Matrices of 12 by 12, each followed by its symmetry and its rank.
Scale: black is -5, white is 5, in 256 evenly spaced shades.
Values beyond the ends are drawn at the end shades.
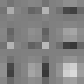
symmetric, rank one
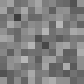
symmetric, full rank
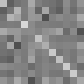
symmetric, full rank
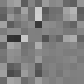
antisymmetric, rank two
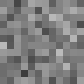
neither, full rank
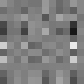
neither, rank two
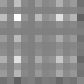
symmetric, rank one
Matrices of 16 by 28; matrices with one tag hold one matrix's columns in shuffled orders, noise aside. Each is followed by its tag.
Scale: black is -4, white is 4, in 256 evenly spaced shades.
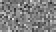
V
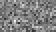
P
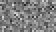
V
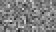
P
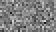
P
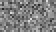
V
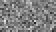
P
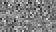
V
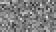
V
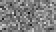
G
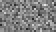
G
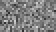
P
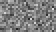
G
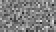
P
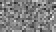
V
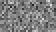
V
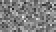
V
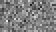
V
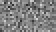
V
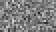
P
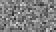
G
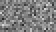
G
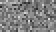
V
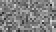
P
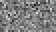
V
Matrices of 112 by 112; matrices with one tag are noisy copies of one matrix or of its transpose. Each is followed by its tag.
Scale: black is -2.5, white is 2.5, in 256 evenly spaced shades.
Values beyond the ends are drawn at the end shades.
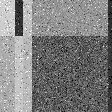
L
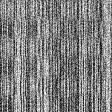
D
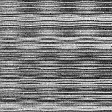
D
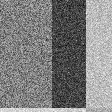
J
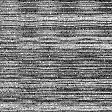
D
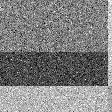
J
